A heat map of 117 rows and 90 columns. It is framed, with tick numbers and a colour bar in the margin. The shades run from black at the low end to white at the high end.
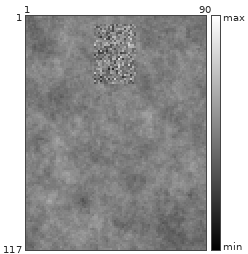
Grain: blotchy. Stripes: none. Roughest part: top middle. Histogram: heavy tails on both sides. Slope: none. Odd patch: rougher, in the top middle. Mirror symmetry: none. Odd rows or columns: none.
